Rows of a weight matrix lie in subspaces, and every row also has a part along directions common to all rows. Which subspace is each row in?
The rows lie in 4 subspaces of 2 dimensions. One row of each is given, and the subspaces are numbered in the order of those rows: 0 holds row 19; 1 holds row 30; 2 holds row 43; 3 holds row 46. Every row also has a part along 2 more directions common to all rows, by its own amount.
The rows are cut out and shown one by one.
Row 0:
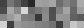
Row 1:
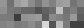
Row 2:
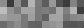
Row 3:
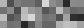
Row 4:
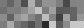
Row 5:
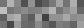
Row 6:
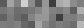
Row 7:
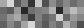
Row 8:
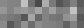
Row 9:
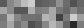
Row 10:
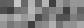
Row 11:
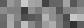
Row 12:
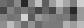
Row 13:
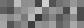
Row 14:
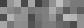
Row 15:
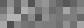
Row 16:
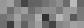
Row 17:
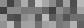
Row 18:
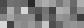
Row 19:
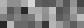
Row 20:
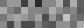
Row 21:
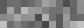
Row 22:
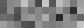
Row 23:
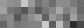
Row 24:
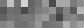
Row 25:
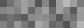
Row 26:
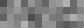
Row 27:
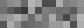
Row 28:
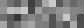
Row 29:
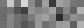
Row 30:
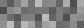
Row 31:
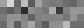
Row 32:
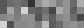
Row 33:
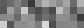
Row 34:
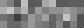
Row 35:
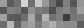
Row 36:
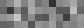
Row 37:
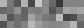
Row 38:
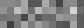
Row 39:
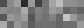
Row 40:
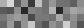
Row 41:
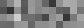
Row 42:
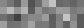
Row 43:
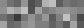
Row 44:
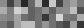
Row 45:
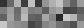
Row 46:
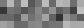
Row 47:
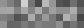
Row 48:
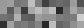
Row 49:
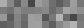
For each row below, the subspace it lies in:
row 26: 1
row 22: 3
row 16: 1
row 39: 1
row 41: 2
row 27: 2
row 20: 1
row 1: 0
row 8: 2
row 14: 1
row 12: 2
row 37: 1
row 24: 3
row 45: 1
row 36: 2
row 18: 0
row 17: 1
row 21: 0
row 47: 2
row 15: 0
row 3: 1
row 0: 0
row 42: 2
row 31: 3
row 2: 3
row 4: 0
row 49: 1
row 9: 1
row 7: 3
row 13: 2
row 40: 3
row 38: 2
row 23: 0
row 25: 3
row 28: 2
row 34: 2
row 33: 0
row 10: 2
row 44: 3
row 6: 3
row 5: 1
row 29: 3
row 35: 1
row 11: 1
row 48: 0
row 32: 0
